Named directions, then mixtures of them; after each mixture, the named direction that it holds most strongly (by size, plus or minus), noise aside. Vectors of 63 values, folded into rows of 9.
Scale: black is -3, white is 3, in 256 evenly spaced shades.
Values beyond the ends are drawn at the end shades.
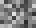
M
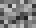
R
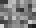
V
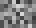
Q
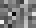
M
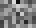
Q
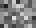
Q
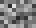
R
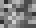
M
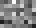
V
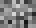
Q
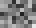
Q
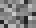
R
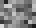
V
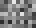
Q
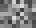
Q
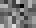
Q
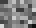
V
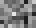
R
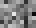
M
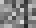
M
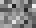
M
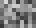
Q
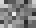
M
